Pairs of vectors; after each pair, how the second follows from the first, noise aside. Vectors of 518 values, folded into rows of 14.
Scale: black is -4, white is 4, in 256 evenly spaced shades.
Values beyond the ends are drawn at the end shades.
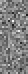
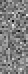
negated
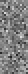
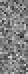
negated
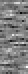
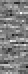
negated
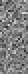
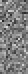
negated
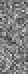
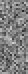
negated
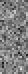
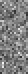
negated
